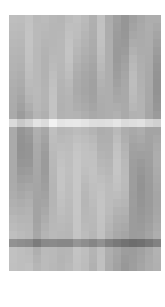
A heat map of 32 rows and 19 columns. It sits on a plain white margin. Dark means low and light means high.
Odd lines: rows 14 and 29. Average level on the scale: 70%. Calmest part: top left.
